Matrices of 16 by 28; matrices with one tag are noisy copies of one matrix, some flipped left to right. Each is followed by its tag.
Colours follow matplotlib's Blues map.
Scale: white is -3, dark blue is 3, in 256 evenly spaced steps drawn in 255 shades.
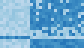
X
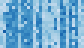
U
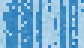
U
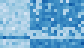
X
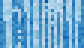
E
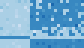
X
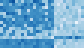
X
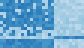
X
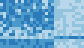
X
